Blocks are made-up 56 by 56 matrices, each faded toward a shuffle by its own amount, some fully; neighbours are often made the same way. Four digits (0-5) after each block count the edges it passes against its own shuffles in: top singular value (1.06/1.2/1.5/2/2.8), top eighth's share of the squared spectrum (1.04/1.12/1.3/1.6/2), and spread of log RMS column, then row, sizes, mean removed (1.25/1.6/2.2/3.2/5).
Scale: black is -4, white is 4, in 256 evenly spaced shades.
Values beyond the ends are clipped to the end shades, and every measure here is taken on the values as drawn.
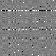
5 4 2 2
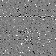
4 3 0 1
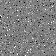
2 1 0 0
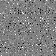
3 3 1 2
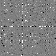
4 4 1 2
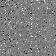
2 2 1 1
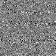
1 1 0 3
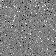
1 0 0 0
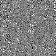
3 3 2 1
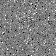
2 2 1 0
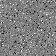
1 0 0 0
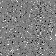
2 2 1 0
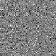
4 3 2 1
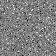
1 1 0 0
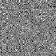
3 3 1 1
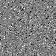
2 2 0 0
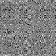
4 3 2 2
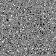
2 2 0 1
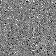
2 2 0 0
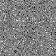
3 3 1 0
